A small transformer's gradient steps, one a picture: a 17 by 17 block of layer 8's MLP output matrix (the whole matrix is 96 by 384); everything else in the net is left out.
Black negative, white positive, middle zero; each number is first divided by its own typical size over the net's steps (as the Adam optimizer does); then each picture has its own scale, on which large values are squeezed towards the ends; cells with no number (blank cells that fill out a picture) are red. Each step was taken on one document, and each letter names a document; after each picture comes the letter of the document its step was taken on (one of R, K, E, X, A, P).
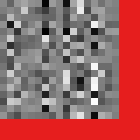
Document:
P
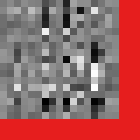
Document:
P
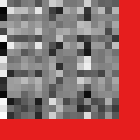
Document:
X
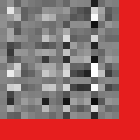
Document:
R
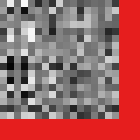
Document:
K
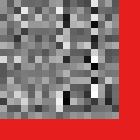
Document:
X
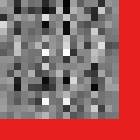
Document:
P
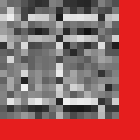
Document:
X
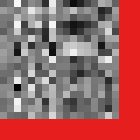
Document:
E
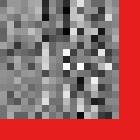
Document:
P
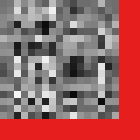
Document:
E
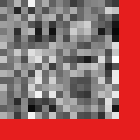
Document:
K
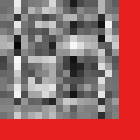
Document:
E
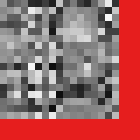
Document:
K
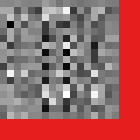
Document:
R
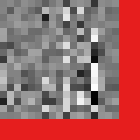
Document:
R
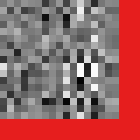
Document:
R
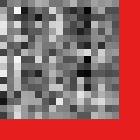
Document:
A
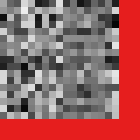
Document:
K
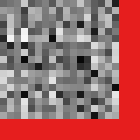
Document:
K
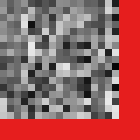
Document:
K
